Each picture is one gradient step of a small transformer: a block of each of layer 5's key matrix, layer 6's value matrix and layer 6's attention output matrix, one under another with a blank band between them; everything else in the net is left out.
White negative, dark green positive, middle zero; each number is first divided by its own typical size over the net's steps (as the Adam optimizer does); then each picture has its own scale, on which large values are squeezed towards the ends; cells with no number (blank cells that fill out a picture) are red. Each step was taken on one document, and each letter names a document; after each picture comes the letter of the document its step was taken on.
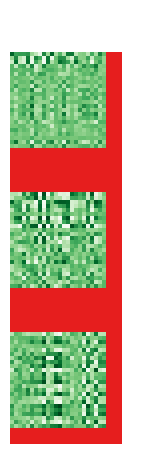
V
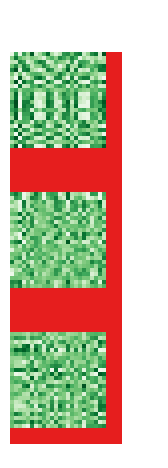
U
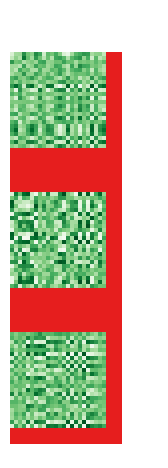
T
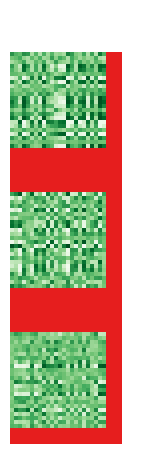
U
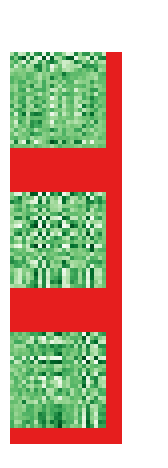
V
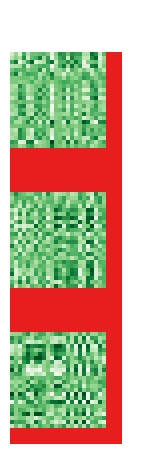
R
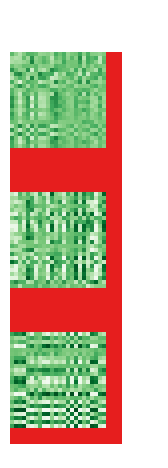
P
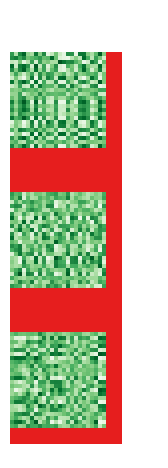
U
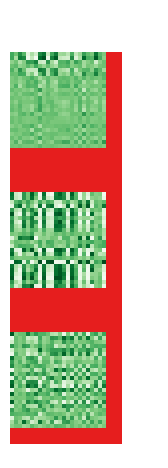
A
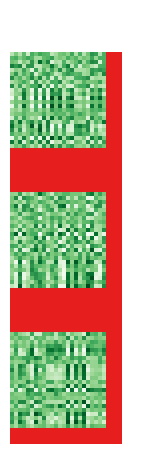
T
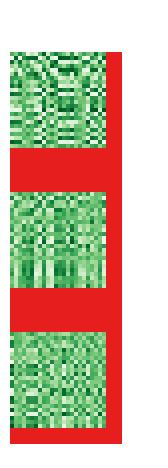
A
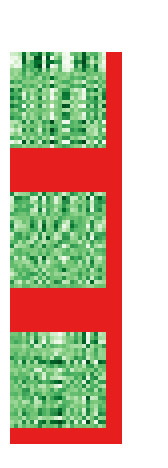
V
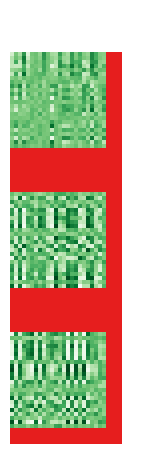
R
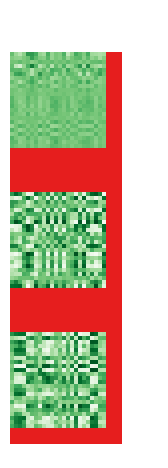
P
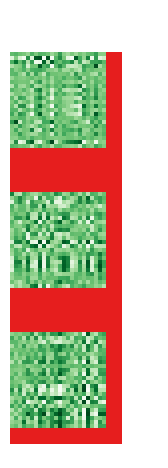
V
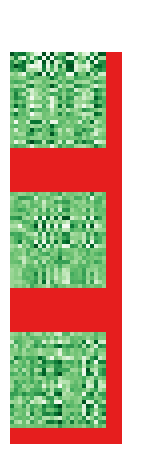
V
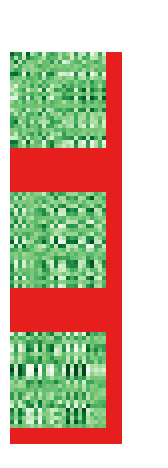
R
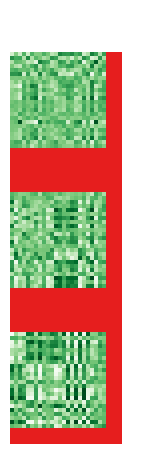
R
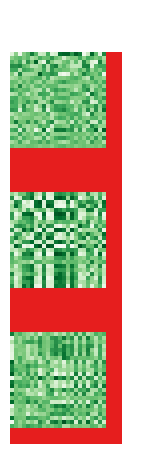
A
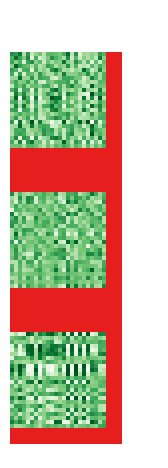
R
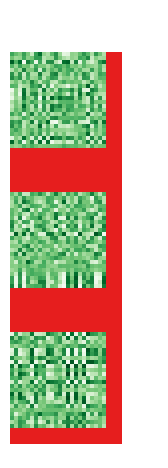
T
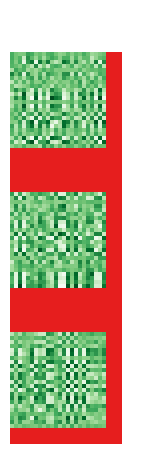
T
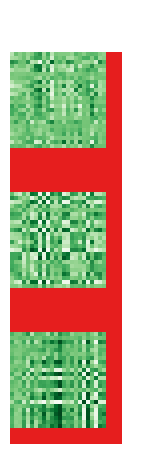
V
